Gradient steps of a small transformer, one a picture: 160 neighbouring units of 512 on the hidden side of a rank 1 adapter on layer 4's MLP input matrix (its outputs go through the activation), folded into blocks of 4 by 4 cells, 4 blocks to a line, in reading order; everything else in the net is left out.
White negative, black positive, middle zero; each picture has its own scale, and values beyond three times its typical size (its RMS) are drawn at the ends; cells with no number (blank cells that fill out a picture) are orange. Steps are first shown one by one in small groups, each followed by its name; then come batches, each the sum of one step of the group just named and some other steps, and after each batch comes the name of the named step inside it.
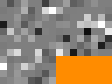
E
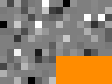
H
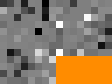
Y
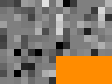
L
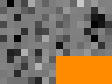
L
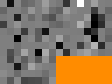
H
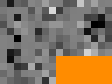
Y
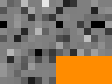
H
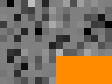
Y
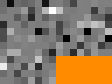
E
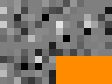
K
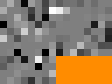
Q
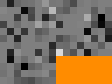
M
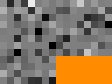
K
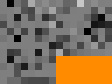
M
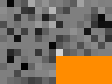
M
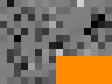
M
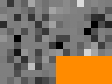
Q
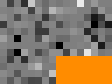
Q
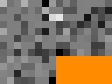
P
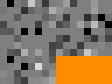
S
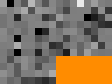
P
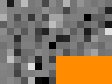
P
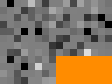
S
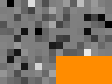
S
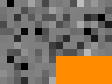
S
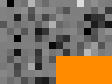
P
